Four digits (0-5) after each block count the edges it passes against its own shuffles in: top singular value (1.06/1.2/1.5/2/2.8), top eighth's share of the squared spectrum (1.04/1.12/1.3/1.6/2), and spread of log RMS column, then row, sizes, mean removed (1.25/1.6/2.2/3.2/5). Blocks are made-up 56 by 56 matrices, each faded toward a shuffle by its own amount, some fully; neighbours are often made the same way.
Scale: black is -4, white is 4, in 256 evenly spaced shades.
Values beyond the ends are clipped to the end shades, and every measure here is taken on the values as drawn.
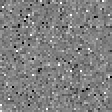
1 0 0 0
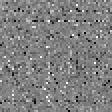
3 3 0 2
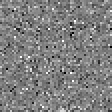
3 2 1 1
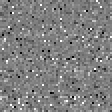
2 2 0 1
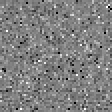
1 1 0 1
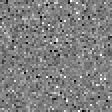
0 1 0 0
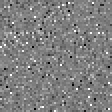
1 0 0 0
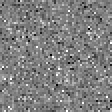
1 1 0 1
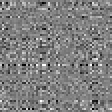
4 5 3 3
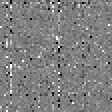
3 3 2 1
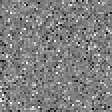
0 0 0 0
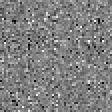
2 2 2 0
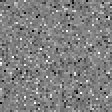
0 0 0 0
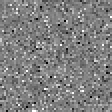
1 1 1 0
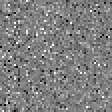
2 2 1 0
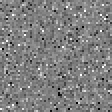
0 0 0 0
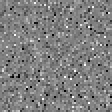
0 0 0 0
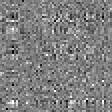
4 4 2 2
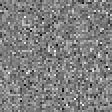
2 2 0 0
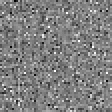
2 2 0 0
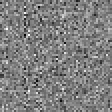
1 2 3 0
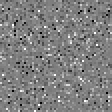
0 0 0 0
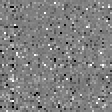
3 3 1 1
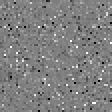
2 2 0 0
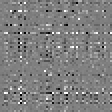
4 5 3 3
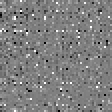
4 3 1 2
